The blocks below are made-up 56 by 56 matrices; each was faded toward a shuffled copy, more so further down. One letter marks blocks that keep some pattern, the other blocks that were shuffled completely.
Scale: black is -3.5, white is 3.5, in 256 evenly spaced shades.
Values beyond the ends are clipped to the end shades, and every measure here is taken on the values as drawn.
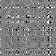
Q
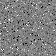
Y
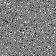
Y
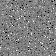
Y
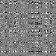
Q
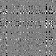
Q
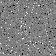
Y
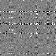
Q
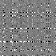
Q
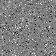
Y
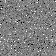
Y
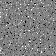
Y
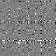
Q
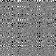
Q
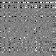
Q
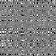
Q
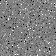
Y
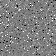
Y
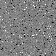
Y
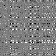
Q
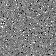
Y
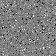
Y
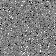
Y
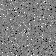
Y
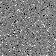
Y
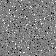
Y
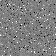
Y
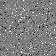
Y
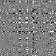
Q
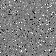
Y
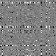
Q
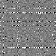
Q
